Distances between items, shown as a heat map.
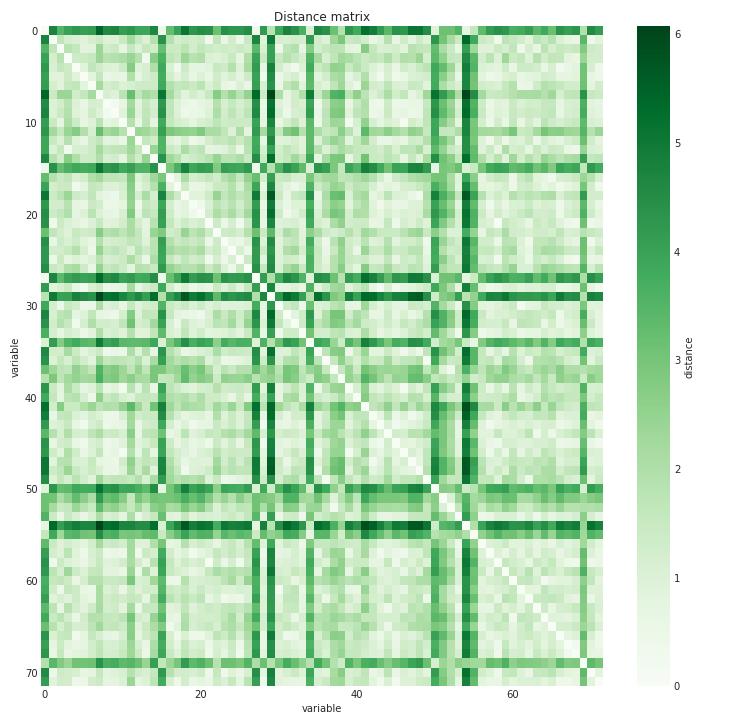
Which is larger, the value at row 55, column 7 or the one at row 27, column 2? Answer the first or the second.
the first
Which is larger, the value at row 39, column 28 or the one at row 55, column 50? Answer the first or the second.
the second
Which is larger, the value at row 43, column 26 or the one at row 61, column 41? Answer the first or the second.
the second
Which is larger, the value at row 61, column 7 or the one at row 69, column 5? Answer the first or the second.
the second
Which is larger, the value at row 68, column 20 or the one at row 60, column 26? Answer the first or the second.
the second
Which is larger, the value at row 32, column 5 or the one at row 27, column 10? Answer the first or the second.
the second
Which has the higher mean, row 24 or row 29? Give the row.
29
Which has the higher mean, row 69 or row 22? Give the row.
69
